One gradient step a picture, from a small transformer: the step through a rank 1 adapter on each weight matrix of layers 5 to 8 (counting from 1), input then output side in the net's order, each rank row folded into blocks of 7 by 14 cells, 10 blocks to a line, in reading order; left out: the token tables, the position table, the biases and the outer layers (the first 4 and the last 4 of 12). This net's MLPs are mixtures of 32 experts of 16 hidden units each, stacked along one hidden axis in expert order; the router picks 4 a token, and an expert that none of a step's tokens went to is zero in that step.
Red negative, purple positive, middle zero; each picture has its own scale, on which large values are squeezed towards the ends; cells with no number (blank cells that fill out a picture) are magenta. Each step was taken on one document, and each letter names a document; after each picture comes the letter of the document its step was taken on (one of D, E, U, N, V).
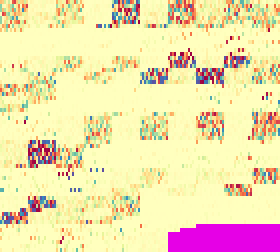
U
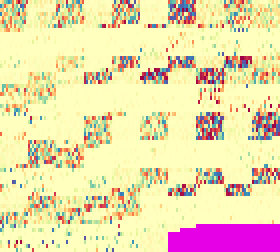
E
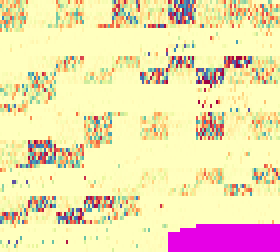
E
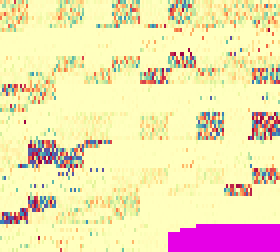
U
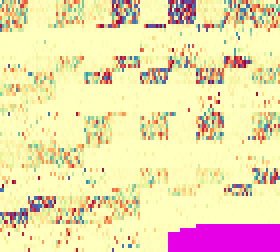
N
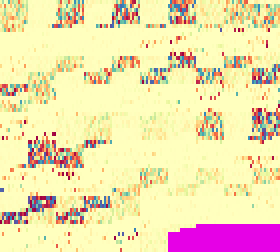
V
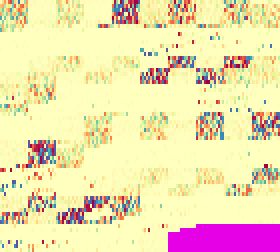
E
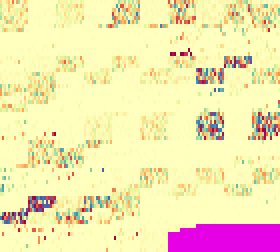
V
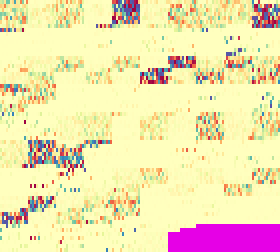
U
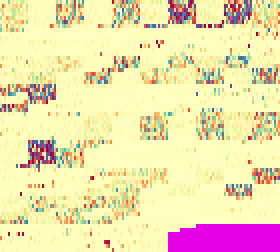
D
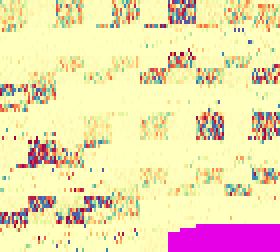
V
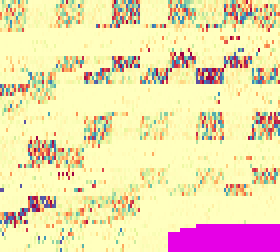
U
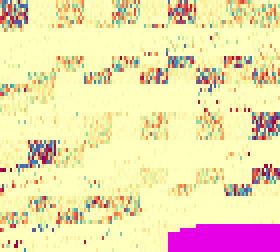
E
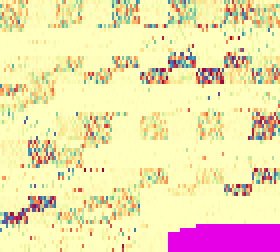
U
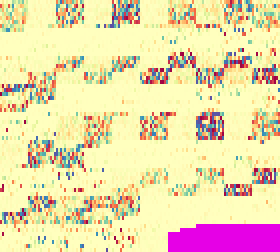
U
